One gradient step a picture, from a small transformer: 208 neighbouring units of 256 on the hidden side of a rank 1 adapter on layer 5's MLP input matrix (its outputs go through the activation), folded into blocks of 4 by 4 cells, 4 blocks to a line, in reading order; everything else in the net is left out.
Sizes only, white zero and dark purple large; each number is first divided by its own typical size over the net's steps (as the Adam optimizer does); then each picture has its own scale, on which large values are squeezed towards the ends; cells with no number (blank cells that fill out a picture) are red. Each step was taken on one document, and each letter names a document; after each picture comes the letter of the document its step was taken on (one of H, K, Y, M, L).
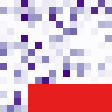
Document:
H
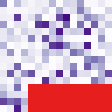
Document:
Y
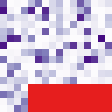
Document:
Y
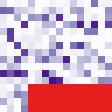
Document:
Y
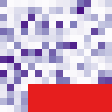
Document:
Y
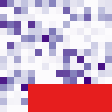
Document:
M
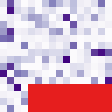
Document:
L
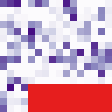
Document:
M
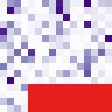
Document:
L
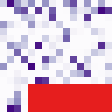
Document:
H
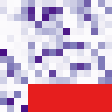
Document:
Y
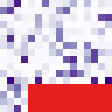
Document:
L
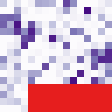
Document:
M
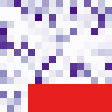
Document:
H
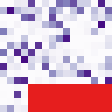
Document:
H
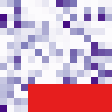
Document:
M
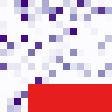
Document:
H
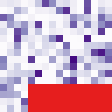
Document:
M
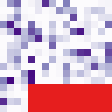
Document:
M
